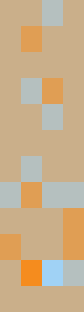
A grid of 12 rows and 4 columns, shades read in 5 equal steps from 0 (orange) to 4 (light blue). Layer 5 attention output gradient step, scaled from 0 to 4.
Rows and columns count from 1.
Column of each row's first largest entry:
3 1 1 2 3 1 2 1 1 2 3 1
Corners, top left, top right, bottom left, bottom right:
2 2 2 2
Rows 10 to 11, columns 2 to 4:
2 2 1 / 0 4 3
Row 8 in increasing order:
1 3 3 3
